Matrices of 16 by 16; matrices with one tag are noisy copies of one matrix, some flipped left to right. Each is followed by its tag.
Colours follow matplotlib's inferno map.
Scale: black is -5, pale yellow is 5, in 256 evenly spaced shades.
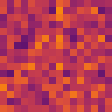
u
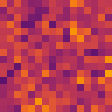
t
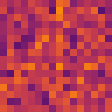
u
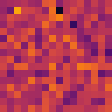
u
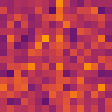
u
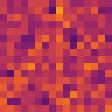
u
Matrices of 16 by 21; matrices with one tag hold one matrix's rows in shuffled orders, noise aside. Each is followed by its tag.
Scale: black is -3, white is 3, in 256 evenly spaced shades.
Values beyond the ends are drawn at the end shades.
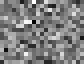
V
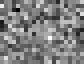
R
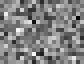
V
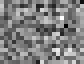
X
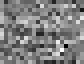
X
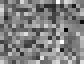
X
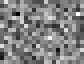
R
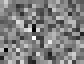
V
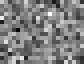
R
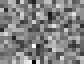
V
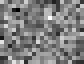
R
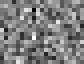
V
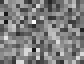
V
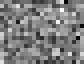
X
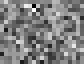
V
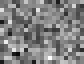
R
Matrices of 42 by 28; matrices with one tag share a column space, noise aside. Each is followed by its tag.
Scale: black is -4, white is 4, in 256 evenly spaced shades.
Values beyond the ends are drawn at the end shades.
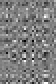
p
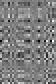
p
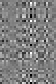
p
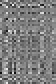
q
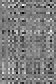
q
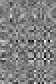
p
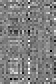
q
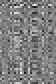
q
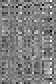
q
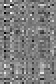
q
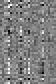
q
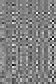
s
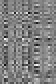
s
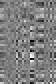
p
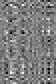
q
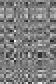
p
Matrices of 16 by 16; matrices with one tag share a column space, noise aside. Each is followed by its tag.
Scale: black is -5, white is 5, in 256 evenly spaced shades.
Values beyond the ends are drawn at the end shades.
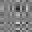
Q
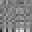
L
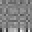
L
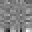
L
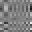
Q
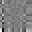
L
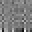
L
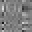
Q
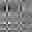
Q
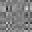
Q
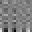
L
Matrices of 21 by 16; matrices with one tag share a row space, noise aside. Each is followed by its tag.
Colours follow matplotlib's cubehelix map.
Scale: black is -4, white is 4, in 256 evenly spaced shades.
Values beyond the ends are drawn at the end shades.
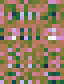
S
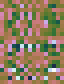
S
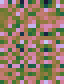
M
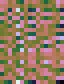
M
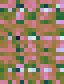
M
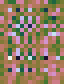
S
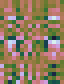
S
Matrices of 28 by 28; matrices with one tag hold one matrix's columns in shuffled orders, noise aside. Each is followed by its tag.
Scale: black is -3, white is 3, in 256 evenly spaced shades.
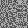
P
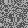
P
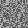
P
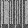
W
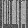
W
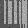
W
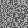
P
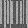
W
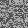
P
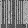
W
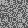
P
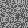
P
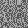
P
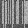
W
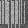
W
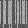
W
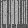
W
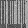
W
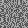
P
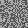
P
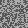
P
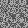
P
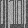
W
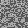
P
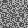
P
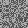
P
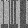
W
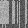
W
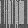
W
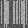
W
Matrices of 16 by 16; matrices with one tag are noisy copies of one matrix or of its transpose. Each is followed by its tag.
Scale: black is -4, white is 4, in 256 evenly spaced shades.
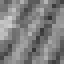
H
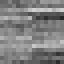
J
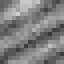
H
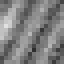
H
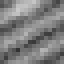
H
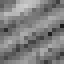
H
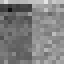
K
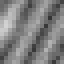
H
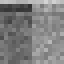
K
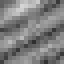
H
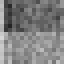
K
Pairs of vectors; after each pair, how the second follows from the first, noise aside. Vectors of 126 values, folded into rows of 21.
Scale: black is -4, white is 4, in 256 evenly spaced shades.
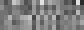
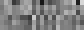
negated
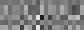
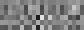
negated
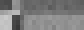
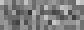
shuffled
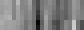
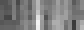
negated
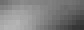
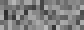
shuffled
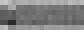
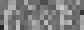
shuffled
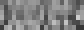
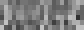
negated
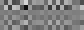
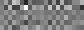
negated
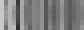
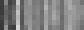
negated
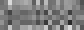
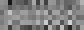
negated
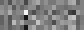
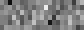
shuffled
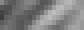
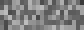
shuffled
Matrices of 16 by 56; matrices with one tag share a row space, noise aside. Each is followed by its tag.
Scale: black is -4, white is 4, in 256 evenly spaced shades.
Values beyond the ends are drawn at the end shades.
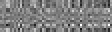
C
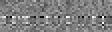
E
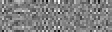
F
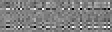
C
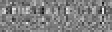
E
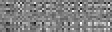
C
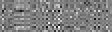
F
